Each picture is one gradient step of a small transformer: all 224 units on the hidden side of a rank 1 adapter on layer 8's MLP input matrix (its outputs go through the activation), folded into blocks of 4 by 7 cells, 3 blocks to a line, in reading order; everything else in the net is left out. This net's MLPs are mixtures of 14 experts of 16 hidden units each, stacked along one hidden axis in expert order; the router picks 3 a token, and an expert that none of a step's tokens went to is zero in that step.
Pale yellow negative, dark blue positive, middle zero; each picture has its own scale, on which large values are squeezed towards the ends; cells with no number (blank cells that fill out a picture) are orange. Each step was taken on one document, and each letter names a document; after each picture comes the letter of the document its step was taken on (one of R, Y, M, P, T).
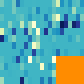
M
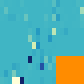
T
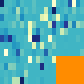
M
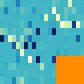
M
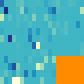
T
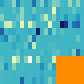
M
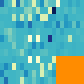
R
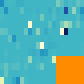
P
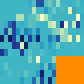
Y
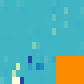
T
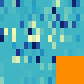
M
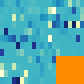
R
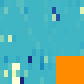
T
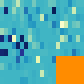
R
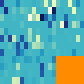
R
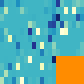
P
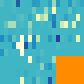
Y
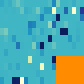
P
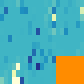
T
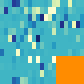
R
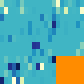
T
